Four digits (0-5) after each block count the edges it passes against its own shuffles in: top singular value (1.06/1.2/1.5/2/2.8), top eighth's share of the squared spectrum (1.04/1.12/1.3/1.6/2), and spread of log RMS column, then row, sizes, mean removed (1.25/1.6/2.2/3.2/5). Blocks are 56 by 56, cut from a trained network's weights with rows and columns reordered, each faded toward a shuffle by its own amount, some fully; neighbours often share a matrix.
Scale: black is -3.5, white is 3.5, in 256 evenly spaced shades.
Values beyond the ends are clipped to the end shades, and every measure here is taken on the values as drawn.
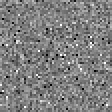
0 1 0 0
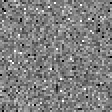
0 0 0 0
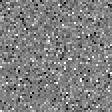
0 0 0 0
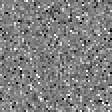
0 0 0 0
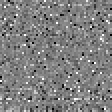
2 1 0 1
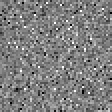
0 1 0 0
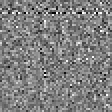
3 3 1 2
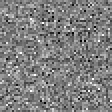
2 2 1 1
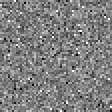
0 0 0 0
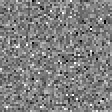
1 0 0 0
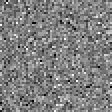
1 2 0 0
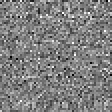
3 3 0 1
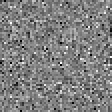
2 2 1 1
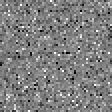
2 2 0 1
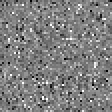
1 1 0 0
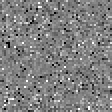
0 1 0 0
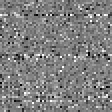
3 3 0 2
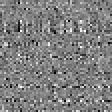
3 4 1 3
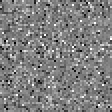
1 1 0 1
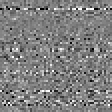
4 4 0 4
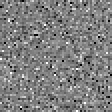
2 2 0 1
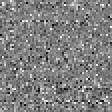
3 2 0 2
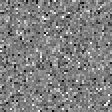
2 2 0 0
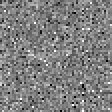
1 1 0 0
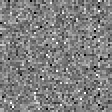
2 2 1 0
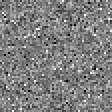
1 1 0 0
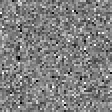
2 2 1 0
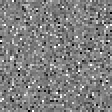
1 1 0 0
